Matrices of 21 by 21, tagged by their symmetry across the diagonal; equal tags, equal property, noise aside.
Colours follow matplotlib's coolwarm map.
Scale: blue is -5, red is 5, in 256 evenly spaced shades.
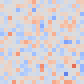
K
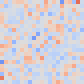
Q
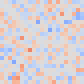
K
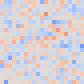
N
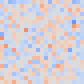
N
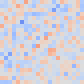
Q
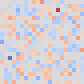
K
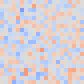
N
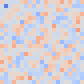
Q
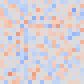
K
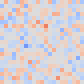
K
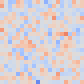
N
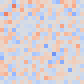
Q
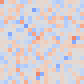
Q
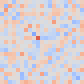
Q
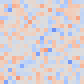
N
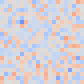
Q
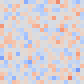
K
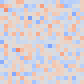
N
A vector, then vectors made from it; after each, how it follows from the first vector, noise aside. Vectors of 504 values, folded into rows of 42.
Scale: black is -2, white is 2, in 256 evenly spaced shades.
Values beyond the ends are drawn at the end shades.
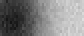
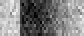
wrapped around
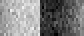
wrapped around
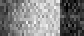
wrapped around
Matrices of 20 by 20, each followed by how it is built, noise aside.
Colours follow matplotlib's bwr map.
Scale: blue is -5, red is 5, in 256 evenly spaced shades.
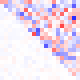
upper triangular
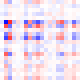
low rank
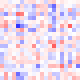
low rank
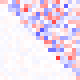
upper triangular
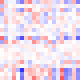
low rank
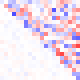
upper triangular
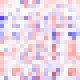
low rank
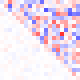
upper triangular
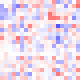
low rank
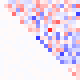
upper triangular
